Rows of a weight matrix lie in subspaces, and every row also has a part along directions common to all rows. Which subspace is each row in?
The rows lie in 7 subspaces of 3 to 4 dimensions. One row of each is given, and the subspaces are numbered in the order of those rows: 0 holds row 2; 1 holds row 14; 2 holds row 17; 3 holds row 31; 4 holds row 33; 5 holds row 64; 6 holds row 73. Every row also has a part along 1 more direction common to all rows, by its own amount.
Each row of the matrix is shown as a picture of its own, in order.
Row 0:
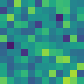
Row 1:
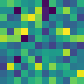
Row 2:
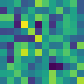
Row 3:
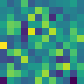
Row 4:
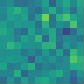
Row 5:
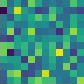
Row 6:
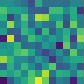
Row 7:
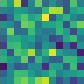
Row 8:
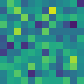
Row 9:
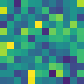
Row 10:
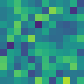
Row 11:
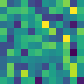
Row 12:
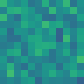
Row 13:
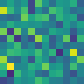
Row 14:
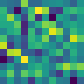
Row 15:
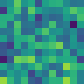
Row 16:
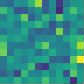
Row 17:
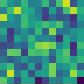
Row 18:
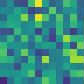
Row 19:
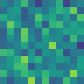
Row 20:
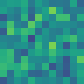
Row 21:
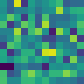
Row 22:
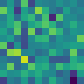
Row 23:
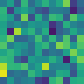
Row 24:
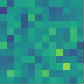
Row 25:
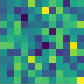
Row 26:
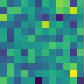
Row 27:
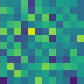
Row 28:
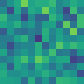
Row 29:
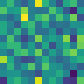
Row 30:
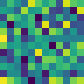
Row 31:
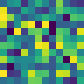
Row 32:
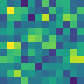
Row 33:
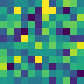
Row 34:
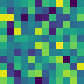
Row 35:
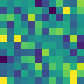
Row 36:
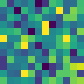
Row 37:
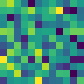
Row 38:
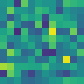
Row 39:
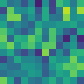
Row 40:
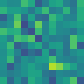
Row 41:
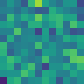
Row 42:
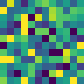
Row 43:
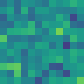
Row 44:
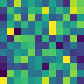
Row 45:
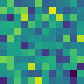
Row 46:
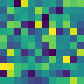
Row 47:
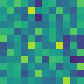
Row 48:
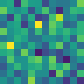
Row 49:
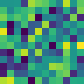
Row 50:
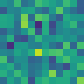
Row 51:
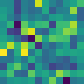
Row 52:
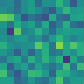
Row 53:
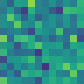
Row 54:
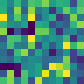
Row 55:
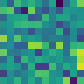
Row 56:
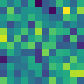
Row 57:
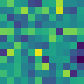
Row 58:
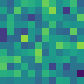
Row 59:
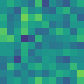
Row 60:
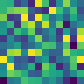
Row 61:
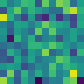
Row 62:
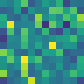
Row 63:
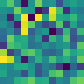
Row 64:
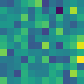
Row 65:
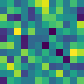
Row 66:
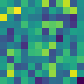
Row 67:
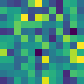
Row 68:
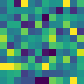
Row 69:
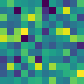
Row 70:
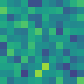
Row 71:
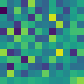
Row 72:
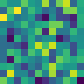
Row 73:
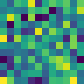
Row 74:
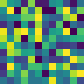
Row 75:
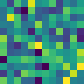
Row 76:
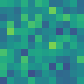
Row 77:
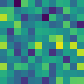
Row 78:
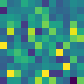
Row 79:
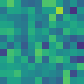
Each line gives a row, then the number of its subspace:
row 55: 5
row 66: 2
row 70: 5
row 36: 2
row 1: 4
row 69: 4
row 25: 2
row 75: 5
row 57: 5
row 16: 5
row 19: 6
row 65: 2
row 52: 3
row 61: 2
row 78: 1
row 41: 5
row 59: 4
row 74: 4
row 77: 3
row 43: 6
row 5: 1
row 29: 6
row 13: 1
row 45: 0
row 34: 3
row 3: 1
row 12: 2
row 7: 3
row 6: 6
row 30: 6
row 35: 4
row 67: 5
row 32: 4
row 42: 1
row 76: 6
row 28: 4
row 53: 5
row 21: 3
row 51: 0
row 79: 5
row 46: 3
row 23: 3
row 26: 2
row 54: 6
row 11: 2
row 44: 3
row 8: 0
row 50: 0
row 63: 1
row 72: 2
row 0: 0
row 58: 4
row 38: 3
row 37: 5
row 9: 0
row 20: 6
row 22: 1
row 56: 4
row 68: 3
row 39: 4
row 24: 1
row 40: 0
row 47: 5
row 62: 6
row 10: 0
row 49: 6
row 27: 1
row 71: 1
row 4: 4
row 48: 0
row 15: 0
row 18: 5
